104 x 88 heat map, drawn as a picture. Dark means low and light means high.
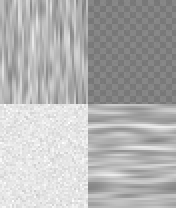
It is made of 2 by 2 panels. Panel 1,1: high, streaked downward. Panel 1,2: middling, checkered, faint in contrast. Panel 2,1: very high, fine-grained, faint in contrast. Panel 2,2: high, streaked across.
